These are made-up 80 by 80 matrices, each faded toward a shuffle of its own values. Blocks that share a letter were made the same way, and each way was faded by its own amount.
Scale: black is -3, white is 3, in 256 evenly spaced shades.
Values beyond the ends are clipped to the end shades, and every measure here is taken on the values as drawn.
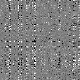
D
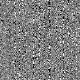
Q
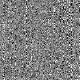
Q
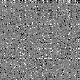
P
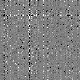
D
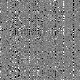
D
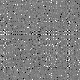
P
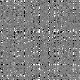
D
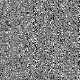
Q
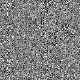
Q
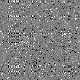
P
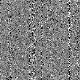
Q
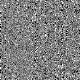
Q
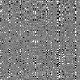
D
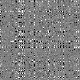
D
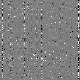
D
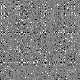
P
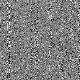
Q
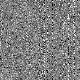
Q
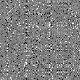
P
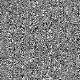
Q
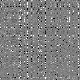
D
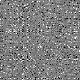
P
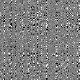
D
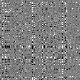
D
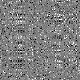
P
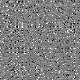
P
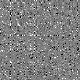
P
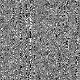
Q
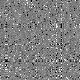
P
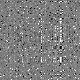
P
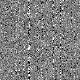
Q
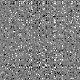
P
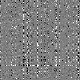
D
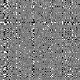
D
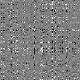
D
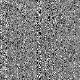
Q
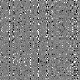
D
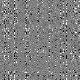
D
